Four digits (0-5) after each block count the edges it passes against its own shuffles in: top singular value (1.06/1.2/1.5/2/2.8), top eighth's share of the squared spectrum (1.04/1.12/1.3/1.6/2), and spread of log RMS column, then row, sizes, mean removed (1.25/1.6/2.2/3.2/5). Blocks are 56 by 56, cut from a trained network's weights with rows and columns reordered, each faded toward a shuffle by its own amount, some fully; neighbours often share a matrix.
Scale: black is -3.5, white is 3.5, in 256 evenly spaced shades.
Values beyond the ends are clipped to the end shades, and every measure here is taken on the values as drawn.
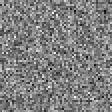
0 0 0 0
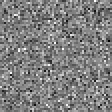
1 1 0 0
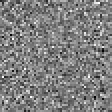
3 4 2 1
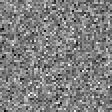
0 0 0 0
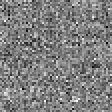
3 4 2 1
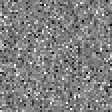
0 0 0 0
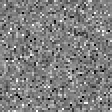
0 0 0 0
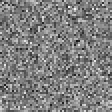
2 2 0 0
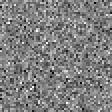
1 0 0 0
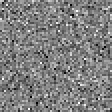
0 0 0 0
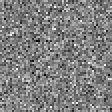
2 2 0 0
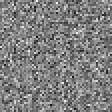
1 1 0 0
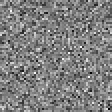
2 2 1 0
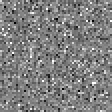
0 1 0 0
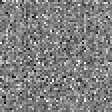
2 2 0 2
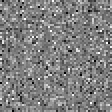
1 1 0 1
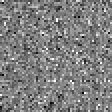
1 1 0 1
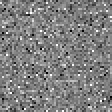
1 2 1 0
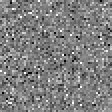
0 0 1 0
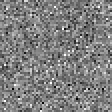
2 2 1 0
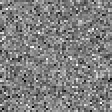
0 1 0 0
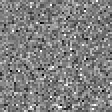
1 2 0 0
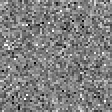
1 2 0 0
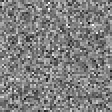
3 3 1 0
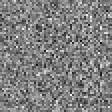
3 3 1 1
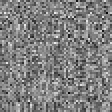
4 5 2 1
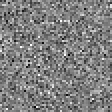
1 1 0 0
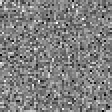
1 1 0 0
